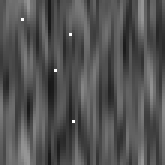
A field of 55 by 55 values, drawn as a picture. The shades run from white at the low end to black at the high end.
Grain: streaks running down. Average level on the scale: 70%. Lone odd cells: 4, each lower than its neighbours. Slope: none.
